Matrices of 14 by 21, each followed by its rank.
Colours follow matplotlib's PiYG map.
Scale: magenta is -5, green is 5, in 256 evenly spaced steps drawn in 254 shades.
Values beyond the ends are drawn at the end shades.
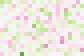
full rank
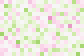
full rank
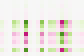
one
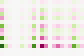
one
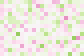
full rank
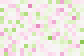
full rank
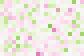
full rank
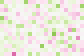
full rank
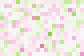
full rank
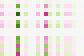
one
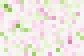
full rank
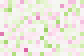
full rank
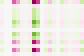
one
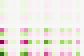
one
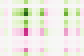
one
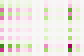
one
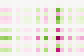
one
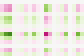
one
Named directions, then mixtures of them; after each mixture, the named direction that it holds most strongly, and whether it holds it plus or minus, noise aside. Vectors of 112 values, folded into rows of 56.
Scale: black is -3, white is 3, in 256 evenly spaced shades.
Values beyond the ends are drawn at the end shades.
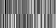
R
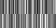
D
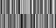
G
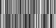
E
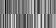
R, plus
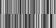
E, plus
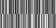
D, plus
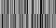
D, minus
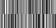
R, minus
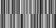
E, minus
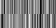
E, minus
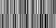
D, minus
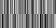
D, minus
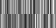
E, plus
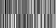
R, plus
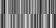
E, minus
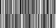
E, plus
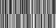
G, minus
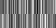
D, plus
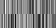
R, minus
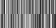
E, minus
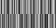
G, plus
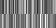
D, plus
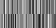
R, minus
